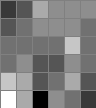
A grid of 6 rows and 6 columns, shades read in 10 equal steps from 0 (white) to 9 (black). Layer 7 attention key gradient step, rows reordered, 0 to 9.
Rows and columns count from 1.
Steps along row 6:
up up down up up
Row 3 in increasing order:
2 5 5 5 5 5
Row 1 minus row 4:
2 2 -3 -2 0 -1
